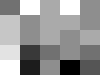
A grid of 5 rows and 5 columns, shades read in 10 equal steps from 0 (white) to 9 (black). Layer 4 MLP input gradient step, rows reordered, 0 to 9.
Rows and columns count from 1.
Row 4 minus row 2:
-1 3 2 1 1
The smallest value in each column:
0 0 3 0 3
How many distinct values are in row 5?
5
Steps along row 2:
up down same up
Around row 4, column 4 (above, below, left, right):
4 9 5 5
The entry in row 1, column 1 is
5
